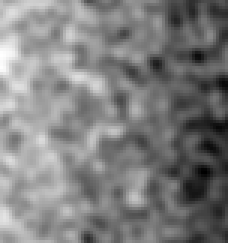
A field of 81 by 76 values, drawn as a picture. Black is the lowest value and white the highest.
Stripes: none. Lone odd cells: none. Grain: blotchy. Slope: up to the left. Ninth with the highest average: top left. Odd rows or columns: none.
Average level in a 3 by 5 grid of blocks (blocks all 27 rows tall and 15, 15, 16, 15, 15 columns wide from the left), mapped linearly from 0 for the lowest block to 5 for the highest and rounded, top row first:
5 4 3 2 1 | 5 4 3 2 0 | 4 3 2 2 0
